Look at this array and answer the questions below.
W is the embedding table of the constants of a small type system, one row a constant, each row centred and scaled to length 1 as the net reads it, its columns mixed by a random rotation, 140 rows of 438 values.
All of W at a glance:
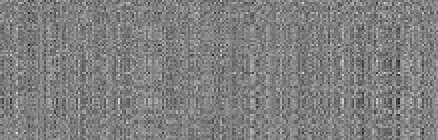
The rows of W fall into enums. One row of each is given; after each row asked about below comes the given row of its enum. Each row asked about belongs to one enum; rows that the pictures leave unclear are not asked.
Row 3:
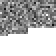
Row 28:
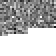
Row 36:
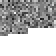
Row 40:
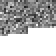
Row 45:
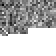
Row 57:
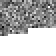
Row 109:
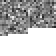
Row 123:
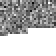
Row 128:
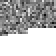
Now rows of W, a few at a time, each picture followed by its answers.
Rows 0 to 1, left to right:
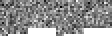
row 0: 45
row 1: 123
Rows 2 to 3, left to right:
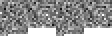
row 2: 3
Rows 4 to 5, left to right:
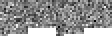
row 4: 40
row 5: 57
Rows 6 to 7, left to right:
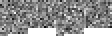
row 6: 36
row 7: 109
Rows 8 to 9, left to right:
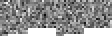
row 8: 128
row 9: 36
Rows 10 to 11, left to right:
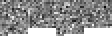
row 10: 109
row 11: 40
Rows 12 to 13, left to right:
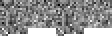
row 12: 45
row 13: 45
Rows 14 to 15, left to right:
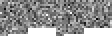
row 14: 3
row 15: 36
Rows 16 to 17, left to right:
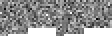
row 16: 3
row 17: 36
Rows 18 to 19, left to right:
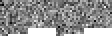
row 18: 45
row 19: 57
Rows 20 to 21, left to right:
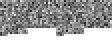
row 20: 123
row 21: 36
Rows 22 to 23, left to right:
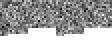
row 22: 57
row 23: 3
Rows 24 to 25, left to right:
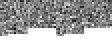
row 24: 28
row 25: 40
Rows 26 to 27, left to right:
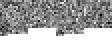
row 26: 57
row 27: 128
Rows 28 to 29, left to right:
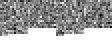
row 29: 128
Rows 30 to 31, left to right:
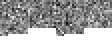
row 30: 109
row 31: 45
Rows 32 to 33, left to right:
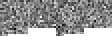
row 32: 28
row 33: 57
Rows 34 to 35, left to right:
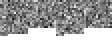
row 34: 36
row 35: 109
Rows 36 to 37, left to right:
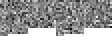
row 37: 28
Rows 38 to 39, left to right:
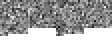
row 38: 109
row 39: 57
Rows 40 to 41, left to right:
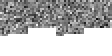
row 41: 36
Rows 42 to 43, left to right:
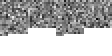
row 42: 109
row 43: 36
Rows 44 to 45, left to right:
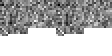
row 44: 45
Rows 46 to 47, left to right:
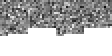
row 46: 109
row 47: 40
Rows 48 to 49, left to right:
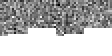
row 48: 28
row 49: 45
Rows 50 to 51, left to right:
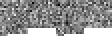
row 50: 123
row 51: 45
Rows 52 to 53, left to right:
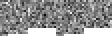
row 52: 128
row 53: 36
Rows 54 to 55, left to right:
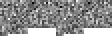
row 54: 123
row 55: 123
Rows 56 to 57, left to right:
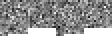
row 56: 109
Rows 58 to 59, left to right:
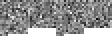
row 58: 109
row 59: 36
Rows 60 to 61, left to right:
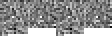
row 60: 28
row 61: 28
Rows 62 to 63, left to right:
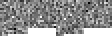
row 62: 28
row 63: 123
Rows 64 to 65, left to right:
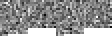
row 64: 128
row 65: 28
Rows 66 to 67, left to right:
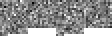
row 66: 123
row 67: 109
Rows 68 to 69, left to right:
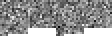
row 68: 109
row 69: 57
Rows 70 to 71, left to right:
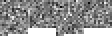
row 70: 109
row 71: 123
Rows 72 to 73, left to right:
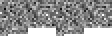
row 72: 3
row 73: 3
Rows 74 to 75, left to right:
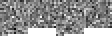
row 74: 28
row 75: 109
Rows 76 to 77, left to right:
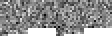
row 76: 128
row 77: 57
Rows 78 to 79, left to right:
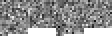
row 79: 57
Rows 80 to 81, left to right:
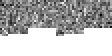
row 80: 45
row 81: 128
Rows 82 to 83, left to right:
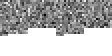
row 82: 128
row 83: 36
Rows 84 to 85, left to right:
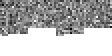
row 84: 45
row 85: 28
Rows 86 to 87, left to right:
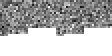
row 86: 57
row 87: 40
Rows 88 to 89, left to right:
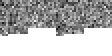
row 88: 45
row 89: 57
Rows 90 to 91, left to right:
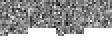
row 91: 45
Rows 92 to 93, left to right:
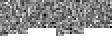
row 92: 128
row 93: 28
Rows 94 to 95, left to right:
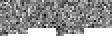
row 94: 128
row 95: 57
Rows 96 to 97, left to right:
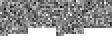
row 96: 3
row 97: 123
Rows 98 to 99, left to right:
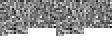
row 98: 28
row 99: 28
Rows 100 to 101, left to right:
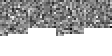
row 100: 109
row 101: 28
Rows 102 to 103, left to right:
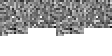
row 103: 28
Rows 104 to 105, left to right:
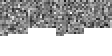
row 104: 109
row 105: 36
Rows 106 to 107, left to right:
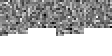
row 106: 128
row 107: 28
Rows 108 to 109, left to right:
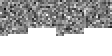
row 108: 3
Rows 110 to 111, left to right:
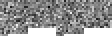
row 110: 40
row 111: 36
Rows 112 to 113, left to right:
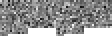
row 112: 36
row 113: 40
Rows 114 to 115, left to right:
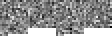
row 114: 109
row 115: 28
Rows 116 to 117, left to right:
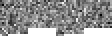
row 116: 45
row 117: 128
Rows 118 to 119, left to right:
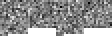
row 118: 109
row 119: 123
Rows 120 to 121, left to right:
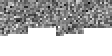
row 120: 40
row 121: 123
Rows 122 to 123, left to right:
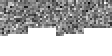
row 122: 40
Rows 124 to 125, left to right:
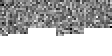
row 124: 45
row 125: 28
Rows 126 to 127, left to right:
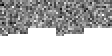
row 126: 45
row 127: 3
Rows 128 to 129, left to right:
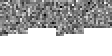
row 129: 123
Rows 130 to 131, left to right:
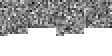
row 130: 123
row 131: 109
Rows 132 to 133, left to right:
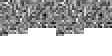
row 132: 128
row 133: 128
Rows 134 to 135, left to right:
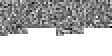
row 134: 123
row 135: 28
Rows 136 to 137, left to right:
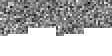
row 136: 40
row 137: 123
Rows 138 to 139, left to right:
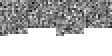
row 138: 123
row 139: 109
